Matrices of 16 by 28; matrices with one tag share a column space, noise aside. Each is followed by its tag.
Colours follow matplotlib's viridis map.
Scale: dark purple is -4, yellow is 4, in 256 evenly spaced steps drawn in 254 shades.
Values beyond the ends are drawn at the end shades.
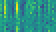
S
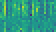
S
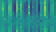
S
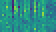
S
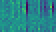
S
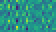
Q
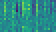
S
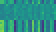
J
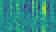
S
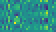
Q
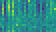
S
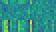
J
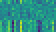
J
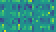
Q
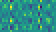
Q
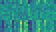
J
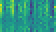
S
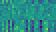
J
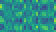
Q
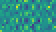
Q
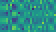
Q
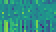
J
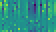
S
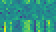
J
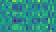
Q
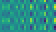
Q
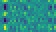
Q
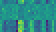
J
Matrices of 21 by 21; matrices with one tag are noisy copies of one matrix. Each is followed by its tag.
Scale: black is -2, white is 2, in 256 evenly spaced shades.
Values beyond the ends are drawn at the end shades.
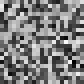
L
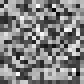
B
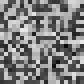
L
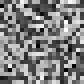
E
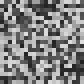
E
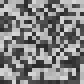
B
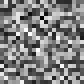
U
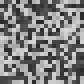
E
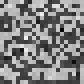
B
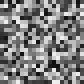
U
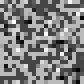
E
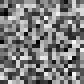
U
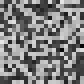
E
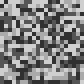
B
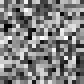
E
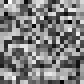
B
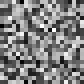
U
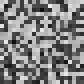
L
